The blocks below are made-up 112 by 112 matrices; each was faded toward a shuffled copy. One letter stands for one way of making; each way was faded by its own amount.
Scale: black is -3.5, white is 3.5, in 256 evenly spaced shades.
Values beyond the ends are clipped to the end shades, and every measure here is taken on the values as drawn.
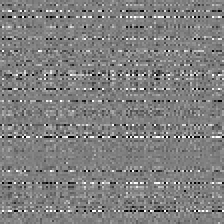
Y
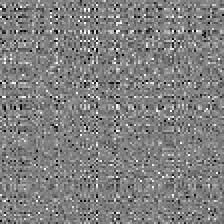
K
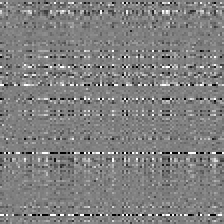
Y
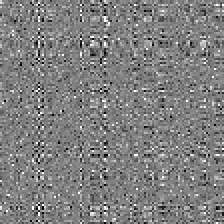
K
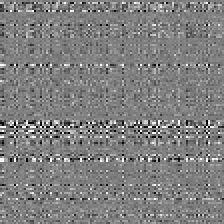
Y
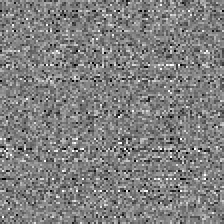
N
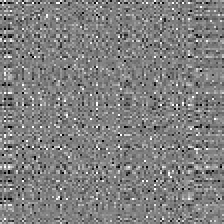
K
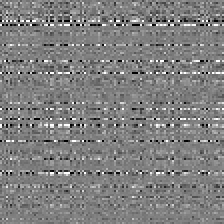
Y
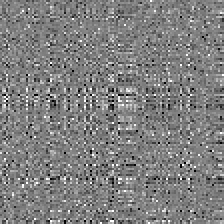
K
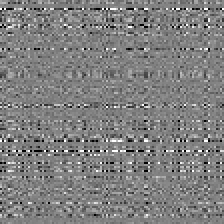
Y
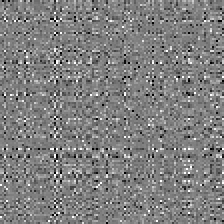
K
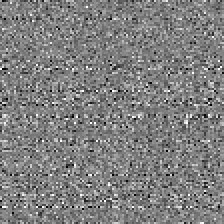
N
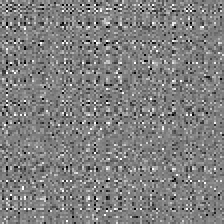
K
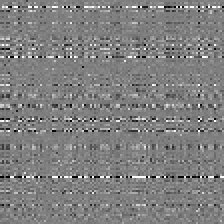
Y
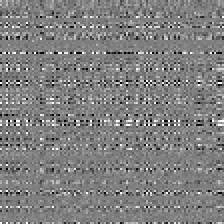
Y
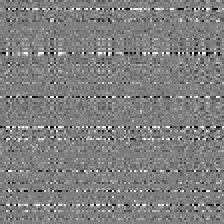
Y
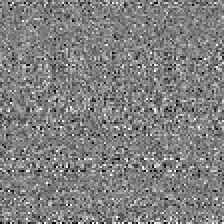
N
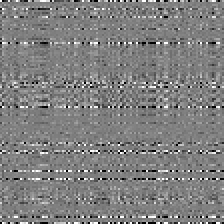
Y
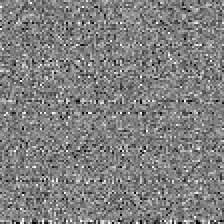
N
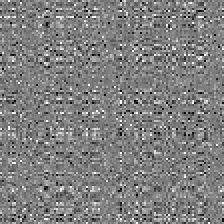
K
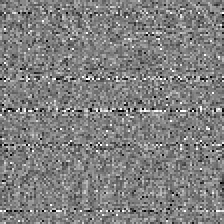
N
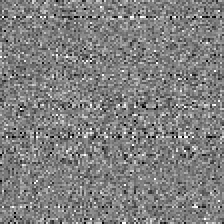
N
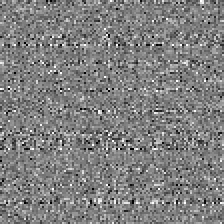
N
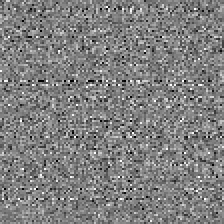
N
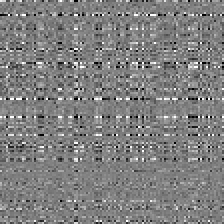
Y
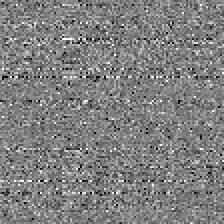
N
